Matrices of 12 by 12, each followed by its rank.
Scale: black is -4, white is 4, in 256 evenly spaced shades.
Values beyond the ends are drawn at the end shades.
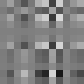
one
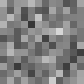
full rank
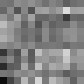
two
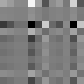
one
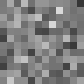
full rank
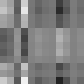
one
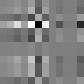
one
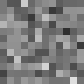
full rank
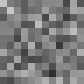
full rank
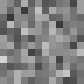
full rank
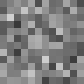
full rank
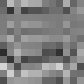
two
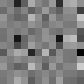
two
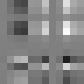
one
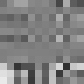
two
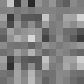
two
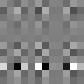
one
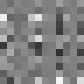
two
